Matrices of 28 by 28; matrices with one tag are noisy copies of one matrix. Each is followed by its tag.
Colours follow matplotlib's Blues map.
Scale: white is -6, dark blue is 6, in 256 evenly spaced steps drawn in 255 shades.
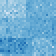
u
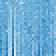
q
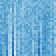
q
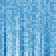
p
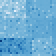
u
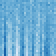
p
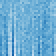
q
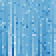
q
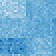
u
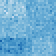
u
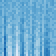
p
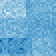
u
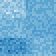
u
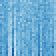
q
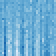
p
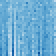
q
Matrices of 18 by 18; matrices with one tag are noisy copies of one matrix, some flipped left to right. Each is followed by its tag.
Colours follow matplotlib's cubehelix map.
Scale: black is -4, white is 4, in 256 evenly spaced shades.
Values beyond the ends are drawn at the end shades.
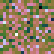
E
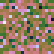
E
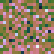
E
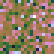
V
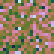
V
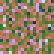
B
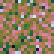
V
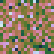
V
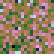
V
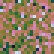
V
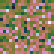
E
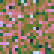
V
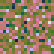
E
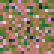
E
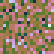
B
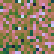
V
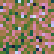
V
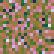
B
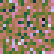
B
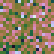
V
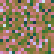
B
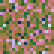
B
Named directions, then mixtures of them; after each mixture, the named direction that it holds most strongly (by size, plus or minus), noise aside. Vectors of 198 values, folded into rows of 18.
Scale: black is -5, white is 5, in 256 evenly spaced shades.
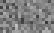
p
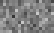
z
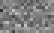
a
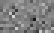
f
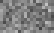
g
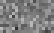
p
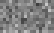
g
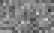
z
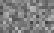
g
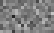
a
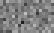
z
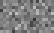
a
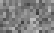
z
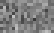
p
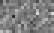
z
